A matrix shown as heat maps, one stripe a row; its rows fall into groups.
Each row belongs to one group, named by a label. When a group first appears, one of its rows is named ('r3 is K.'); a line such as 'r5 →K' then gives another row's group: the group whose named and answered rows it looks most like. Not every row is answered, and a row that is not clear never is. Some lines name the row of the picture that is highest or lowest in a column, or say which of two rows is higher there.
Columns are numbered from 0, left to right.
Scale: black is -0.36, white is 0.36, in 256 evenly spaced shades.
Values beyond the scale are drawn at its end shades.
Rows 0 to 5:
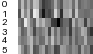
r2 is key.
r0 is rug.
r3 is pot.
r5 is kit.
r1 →rug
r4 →pot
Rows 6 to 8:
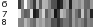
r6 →key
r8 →key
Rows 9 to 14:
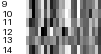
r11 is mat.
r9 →mat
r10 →mat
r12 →kit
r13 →pot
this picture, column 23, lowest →13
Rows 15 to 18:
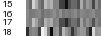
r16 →pot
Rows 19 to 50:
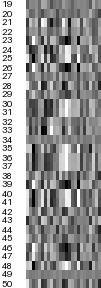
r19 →rug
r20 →pot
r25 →mat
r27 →pot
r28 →kit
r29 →key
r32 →kit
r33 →kit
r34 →pot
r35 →mat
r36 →mat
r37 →mat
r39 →key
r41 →mat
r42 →kit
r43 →rug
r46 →key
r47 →key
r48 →mat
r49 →pot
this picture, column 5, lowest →33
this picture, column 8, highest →33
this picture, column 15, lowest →43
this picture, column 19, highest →21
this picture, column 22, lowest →46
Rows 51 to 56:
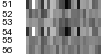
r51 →key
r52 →kit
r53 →key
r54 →key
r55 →kit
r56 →pot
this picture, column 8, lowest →56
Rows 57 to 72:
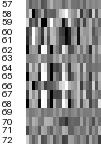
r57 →kit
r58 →mat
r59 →kit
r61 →key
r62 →rug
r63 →pot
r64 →rug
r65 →rug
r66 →mat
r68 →rug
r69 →pot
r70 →key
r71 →rug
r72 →kit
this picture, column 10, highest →59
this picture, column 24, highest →68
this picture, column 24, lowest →72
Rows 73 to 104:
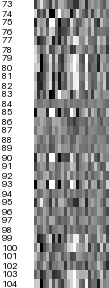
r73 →key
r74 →kit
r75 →rug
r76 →rug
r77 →mat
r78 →kit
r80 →mat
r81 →mat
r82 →mat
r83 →kit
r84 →pot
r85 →rug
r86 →key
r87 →key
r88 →kit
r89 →kit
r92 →pot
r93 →rug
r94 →pot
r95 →key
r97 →rug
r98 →pot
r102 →pot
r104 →mat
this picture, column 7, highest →79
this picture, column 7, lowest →103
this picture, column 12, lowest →74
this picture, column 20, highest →91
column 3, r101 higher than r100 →Yes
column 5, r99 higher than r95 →Yes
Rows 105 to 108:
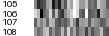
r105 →mat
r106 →mat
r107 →rug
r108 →pot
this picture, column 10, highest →106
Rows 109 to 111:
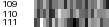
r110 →kit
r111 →key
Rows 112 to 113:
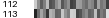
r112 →kit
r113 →rug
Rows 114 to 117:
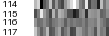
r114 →mat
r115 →key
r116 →pot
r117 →kit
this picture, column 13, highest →114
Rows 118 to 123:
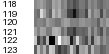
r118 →key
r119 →key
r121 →key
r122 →kit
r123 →rug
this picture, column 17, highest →123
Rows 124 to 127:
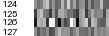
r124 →pot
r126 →rug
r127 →kit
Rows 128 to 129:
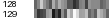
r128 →key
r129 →mat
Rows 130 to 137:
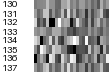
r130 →pot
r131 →pot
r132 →kit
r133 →key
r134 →mat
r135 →key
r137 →pot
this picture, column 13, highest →134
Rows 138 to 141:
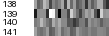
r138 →pot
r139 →rug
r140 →key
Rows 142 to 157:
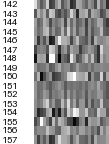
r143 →rug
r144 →pot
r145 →pot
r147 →rug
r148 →rug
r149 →kit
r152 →pot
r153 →pot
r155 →key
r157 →kit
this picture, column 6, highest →148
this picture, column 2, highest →155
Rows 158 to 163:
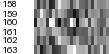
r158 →kit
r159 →key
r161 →key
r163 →mat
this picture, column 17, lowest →159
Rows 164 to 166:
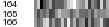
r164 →mat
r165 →kit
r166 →pot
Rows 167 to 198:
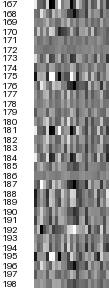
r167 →kit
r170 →rug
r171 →pot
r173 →kit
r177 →pot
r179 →rug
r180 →pot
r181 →kit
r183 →pot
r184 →kit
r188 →rug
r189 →rug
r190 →key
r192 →mat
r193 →pot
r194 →pot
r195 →rug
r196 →key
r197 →rug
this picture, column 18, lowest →192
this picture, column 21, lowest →195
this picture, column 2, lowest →192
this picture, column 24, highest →188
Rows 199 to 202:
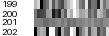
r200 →mat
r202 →rug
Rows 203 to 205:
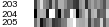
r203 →key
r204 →rug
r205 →mat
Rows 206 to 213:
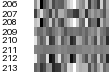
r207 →key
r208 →mat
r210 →kit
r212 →kit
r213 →mat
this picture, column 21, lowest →208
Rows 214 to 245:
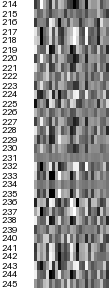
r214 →key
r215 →pot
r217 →mat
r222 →pot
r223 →key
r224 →mat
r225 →rug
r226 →kit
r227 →key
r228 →kit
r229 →kit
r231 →pot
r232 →mat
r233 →kit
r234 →kit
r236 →rug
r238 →kit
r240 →pot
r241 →rug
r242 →rug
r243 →mat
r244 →kit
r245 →pot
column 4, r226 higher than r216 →Yes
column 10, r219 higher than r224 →Yes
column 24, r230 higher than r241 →No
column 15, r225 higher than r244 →No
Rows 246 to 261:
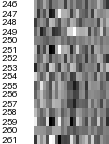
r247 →kit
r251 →kit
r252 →pot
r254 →kit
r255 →key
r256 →key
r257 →key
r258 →kit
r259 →kit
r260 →key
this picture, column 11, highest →249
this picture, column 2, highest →255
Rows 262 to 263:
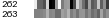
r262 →kit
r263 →pot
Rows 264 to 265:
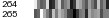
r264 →kit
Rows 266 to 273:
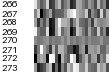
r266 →kit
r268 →kit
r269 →kit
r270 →pot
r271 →key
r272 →rug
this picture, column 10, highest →268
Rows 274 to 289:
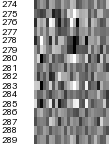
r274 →rug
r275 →mat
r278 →key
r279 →key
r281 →pot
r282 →kit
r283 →mat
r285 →mat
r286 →key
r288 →pot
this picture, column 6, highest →276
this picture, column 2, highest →278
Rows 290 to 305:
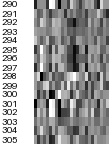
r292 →key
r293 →key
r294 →kit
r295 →key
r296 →key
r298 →mat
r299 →pot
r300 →kit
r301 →rug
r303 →rug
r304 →key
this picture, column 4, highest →299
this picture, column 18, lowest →298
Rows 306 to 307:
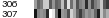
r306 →pot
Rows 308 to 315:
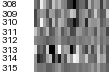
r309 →rug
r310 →key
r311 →kit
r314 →mat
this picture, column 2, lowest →314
